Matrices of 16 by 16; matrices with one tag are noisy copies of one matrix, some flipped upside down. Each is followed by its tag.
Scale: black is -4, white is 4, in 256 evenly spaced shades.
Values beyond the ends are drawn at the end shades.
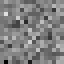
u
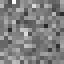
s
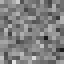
s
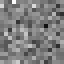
s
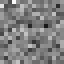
s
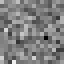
s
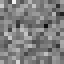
s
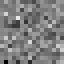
u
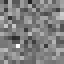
u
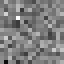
u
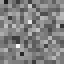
u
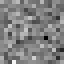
s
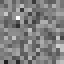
u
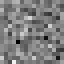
s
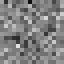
u
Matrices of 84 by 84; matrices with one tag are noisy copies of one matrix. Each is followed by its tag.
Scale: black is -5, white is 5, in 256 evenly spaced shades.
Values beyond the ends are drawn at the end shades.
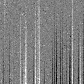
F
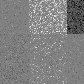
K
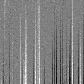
F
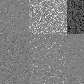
K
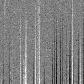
F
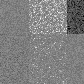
K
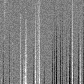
F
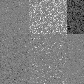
K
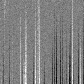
F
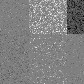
K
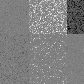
K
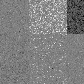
K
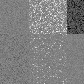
K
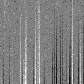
F
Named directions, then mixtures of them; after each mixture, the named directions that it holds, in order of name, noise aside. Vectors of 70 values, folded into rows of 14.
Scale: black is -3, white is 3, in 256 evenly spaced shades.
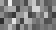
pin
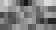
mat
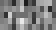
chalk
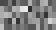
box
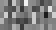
chalk, pin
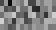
pin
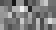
box, chalk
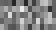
box, chalk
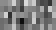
chalk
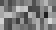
box, pin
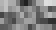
mat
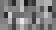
chalk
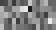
box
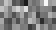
box, mat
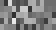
box, pin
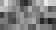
mat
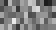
mat, pin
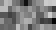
mat
